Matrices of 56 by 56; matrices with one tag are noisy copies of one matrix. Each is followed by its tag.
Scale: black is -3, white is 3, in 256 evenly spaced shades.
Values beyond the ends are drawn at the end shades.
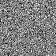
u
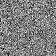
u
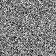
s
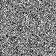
s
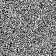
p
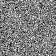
p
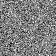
p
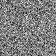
s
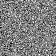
p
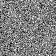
p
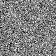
p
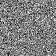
u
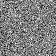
p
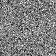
s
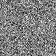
s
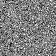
p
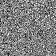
u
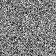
s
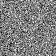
p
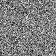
s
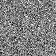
s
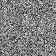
s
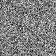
s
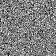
u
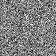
s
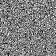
u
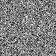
s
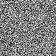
p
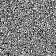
u
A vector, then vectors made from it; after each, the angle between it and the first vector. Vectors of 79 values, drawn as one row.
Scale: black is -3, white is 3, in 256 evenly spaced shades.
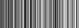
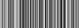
orthogonal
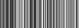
partly aligned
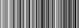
nearly opposite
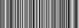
orthogonal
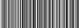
orthogonal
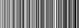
nearly opposite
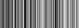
nearly parallel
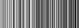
nearly opposite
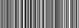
partly aligned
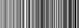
nearly opposite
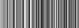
nearly opposite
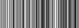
nearly opposite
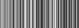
nearly opposite
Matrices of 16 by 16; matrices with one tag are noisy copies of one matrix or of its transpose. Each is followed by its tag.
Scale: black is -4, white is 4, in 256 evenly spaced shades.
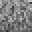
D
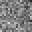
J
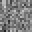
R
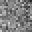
J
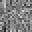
R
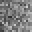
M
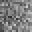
M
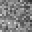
J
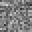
R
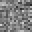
R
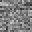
R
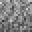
D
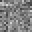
R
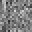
R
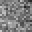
J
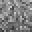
D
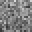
J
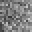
M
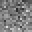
M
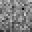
D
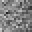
D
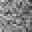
D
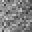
D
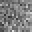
M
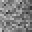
D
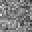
J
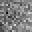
M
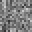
R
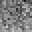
M
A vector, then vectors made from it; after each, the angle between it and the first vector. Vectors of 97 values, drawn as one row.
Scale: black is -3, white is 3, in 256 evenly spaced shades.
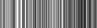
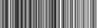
partly opposed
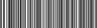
orthogonal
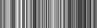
nearly parallel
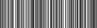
orthogonal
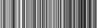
nearly parallel
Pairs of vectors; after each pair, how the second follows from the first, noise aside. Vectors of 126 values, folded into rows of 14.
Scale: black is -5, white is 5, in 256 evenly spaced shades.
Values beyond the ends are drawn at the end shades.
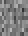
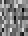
scaled up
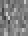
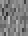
sign-scrambled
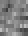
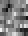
scaled up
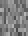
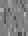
partly zeroed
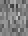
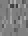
partly zeroed
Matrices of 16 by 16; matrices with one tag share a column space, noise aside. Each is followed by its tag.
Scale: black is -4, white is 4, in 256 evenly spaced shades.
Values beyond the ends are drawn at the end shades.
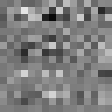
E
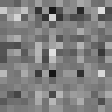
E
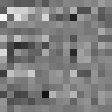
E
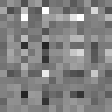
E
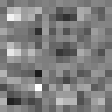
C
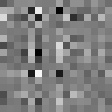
E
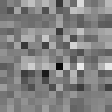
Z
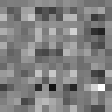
C
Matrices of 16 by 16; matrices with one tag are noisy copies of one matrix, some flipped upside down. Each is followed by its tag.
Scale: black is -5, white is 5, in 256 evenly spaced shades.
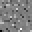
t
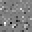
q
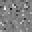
q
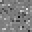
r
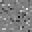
r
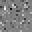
q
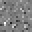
q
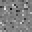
q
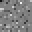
t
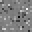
r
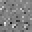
q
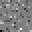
t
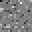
t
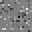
r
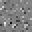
q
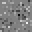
r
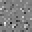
q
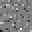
t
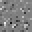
q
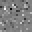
q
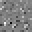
q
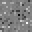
r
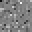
t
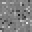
r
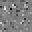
q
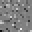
t
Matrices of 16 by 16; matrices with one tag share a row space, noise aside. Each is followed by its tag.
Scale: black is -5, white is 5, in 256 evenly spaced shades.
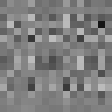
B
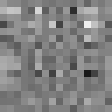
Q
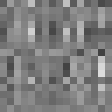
B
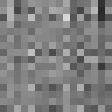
B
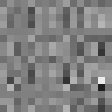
B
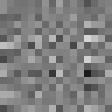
Q
